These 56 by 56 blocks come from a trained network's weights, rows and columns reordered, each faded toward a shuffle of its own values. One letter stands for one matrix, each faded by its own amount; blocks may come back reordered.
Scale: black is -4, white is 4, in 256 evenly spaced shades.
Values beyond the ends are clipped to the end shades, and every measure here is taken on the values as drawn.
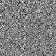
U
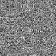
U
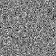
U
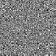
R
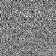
U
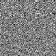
U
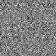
R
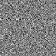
U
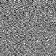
U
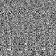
R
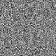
U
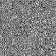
U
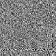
U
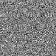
U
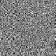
U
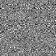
R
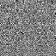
U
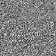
R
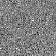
R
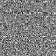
R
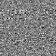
R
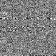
R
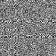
R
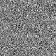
U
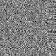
U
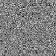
U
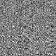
R
